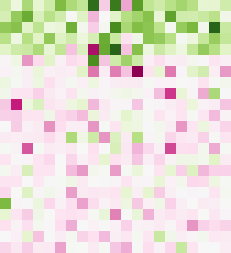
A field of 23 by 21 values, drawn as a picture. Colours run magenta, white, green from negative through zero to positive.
Stripes: none. Seam: horizontal, 20% of the way down, the top part higher. Roughest part: top middle. Odd patch: rougher, in the top middle.
